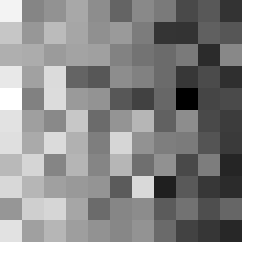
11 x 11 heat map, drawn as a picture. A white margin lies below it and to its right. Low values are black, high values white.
The top middle is the smoothest part. The field climbs toward the left. The middle left is the ninth with the highest average. There are no regular stripes.
